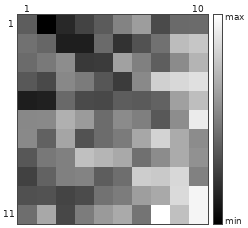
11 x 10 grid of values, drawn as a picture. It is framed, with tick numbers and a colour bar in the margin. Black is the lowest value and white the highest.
Slope: up to the bottom right. Mirror symmetry: none. Ninth with the lowest average: top left. Ninth with the highest average: bottom right.
